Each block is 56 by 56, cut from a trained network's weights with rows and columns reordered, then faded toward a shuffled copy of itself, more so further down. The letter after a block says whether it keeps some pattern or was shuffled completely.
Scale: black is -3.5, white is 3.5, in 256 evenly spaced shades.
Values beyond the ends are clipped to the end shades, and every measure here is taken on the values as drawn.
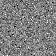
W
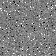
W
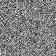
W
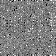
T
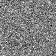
W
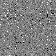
T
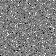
W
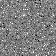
W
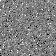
W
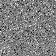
T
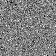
W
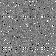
T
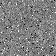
W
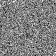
W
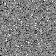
T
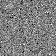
T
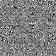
T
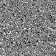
T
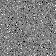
W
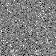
T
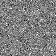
W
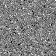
W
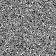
W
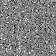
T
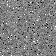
W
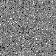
T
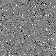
T
